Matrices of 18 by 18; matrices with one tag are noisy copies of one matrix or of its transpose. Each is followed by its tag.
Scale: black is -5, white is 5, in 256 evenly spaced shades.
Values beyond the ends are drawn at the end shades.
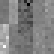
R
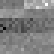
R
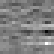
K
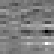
K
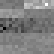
R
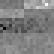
R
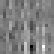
K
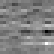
K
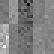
R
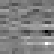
K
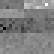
R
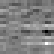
K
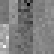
R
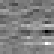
K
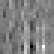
K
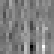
K
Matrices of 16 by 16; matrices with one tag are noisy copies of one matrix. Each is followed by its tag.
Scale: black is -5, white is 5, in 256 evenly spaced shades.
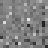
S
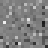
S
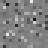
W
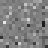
S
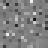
W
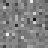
W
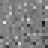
S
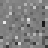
S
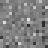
S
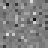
W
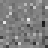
S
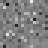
W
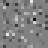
W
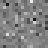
W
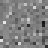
S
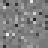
W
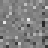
S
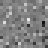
S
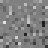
S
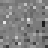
S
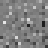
S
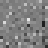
S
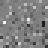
S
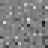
S
